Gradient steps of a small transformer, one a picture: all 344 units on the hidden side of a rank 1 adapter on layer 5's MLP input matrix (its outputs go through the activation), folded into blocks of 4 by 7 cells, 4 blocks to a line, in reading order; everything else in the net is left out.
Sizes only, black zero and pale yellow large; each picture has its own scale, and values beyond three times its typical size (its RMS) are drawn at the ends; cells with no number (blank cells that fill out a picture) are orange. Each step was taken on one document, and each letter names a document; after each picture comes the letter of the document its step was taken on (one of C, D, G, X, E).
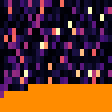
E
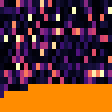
E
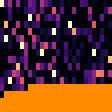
E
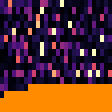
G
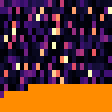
G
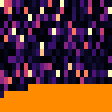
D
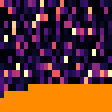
G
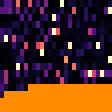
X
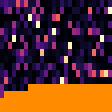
X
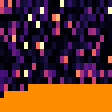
X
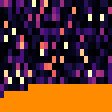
E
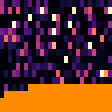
X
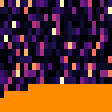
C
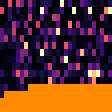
D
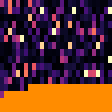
X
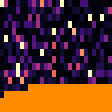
E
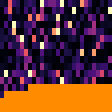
D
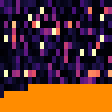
G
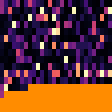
G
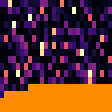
D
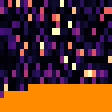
X
